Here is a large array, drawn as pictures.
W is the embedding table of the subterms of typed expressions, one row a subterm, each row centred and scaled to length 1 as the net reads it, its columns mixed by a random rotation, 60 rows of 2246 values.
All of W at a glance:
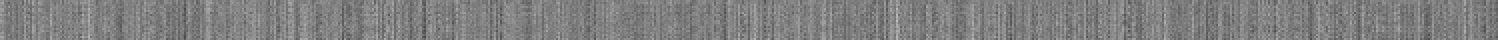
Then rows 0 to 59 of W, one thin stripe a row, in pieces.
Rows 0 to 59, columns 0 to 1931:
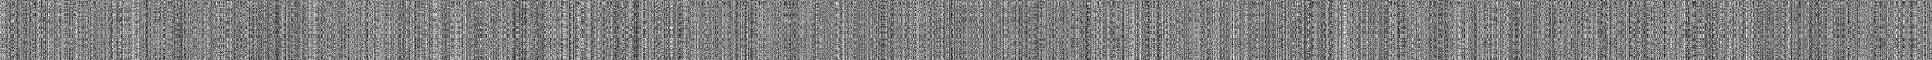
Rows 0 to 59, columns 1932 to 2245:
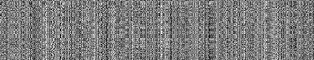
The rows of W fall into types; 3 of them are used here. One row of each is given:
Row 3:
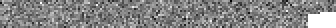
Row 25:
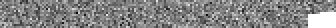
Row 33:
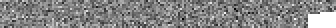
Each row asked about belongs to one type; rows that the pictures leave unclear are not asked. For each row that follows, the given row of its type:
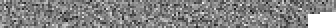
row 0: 33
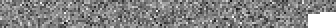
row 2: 3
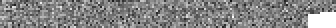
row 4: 3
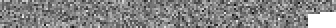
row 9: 33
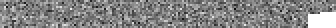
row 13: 33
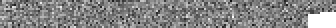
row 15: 3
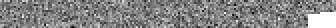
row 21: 33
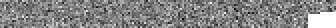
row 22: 33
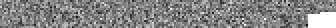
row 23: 25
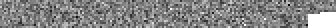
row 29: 25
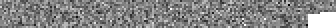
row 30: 25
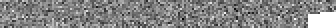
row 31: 33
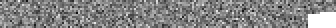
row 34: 25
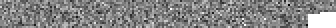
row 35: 25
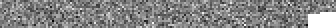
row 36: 25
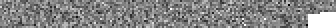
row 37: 25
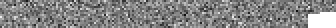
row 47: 25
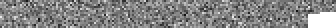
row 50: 25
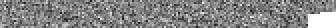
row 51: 33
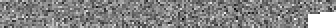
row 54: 33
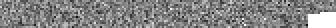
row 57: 25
